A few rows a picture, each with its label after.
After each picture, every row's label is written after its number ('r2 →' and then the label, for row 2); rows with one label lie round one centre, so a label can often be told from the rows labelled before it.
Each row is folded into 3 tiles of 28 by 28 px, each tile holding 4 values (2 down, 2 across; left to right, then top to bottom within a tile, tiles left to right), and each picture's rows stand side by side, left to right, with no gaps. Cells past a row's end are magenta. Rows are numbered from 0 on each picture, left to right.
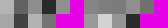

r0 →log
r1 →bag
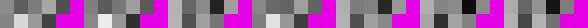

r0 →bag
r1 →bag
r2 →log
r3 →bag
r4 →log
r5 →log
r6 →log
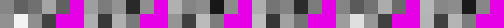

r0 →bag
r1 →log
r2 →log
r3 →log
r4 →bag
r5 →log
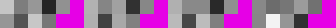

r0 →log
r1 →log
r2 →log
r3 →bag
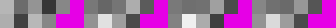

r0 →log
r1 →bag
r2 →bag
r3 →bag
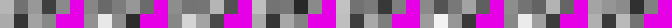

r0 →log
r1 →bag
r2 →bag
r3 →log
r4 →log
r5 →bag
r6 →bag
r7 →log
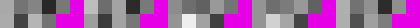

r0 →log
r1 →log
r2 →bag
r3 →bag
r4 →log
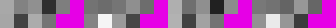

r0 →log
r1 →bag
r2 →log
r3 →bag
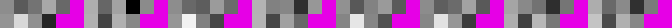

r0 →bag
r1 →log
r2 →bag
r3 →log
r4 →bag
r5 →bag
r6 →log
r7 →log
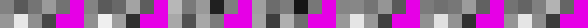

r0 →bag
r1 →bag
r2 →log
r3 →log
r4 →bag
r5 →bag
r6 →bag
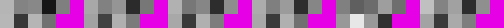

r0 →log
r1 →log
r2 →log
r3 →log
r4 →bag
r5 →log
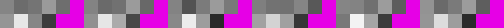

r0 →bag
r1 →bag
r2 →bag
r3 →bag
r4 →bag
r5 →bag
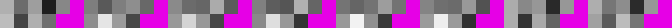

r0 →log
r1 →bag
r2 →bag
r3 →bag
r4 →bag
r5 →bag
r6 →log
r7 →log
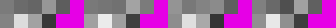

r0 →bag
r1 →bag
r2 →bag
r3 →bag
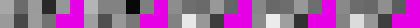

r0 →log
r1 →log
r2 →bag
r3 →bag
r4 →bag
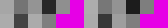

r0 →log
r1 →log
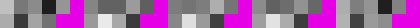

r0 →log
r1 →bag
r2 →bag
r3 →bag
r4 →log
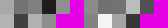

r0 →log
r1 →bag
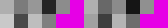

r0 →log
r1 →log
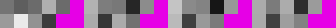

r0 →bag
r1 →log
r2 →log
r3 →log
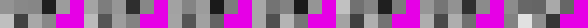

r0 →log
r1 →log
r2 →log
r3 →log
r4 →log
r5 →log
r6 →bag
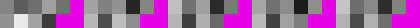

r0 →bag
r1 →log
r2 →log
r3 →log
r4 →log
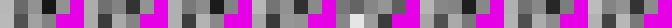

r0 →log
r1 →log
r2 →log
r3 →log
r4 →bag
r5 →log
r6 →log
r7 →log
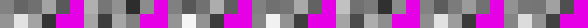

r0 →bag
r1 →log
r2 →bag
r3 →bag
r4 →log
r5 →bag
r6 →bag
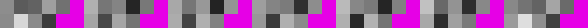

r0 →bag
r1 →log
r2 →log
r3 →log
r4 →log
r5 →log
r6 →bag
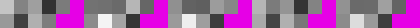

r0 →log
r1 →bag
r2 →bag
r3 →log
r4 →bag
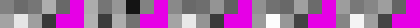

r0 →bag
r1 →log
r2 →bag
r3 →bag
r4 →bag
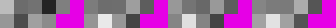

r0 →log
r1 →bag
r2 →bag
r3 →bag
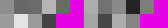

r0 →bag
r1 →log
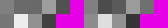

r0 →bag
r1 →bag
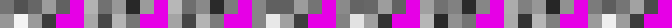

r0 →bag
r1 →log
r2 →log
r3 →bag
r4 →bag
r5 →log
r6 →log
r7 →bag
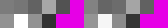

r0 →bag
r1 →bag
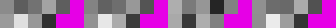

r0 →bag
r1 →bag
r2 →log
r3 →bag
